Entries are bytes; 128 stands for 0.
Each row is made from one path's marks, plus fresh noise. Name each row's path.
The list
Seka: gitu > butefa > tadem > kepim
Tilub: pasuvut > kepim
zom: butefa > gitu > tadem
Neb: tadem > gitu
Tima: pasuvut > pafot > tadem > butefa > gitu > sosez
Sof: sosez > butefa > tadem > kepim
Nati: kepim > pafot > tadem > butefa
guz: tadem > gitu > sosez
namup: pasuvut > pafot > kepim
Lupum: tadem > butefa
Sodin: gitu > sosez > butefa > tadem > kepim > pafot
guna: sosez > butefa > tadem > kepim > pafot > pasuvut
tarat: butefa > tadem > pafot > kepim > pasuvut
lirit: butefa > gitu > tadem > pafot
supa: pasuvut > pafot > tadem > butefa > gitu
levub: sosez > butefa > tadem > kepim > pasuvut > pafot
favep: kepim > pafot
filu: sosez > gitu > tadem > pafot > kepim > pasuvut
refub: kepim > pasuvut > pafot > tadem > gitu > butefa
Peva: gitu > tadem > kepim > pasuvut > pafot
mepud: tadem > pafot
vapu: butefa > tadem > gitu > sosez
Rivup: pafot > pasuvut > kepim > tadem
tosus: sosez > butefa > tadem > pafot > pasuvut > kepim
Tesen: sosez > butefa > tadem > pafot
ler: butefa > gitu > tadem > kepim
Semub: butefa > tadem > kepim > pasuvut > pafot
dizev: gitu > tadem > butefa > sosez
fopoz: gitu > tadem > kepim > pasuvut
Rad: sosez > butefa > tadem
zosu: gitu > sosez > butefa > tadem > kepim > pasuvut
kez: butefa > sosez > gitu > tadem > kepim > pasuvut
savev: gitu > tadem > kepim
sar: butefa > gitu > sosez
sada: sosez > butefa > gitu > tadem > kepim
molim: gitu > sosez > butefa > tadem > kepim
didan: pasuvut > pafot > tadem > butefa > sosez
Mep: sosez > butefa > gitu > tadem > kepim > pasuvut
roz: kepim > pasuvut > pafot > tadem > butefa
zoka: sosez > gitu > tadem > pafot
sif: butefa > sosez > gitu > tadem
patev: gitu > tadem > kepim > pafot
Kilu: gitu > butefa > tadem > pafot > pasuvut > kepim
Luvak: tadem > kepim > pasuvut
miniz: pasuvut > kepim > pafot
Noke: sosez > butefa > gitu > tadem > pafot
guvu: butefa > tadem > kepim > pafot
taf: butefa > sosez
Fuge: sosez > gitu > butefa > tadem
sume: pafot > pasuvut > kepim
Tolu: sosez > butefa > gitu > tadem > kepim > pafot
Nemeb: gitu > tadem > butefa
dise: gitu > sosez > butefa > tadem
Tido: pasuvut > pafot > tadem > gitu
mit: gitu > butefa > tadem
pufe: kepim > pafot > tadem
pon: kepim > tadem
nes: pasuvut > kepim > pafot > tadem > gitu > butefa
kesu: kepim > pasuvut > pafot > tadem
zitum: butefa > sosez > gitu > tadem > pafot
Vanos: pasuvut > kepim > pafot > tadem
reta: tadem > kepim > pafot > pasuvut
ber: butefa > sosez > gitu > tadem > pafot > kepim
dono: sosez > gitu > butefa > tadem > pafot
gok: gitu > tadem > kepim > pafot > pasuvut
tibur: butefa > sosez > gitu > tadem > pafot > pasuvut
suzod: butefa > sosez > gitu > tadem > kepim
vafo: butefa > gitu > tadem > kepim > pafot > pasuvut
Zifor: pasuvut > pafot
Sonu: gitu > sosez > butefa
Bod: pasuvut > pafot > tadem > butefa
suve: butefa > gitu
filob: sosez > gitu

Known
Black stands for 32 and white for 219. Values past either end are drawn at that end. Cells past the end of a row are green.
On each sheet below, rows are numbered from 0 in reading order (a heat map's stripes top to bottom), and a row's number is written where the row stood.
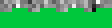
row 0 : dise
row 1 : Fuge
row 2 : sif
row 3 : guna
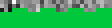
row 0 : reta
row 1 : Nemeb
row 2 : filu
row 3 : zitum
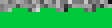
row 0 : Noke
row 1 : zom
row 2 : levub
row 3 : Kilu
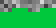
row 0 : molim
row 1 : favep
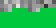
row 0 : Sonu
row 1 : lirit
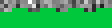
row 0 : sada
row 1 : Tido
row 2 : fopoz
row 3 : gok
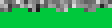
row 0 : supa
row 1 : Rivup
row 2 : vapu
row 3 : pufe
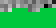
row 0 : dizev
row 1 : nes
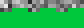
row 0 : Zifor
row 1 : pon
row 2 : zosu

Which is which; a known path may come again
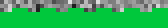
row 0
suve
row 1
Semub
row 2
pufe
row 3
namup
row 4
Neb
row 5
Rad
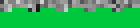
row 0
sar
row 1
Rivup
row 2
Nemeb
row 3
mepud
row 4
pon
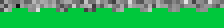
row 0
ler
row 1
taf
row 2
zosu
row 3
kesu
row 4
Fuge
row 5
Lupum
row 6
dono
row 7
ber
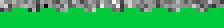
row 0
sume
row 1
vafo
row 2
mit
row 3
vapu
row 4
tibur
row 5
Mep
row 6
Tilub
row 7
guvu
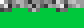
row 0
Tido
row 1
Seka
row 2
Zifor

